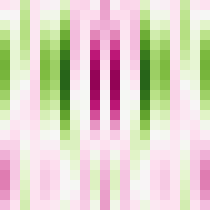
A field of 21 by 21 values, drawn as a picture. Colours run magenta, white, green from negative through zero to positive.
Mirror symmetry: left to right. Average level on the scale: 50%. Grain: streaks running down.
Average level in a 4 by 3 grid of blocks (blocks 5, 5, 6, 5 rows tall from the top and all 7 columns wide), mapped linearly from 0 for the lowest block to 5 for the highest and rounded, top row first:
404 | 505 | 323 | 121
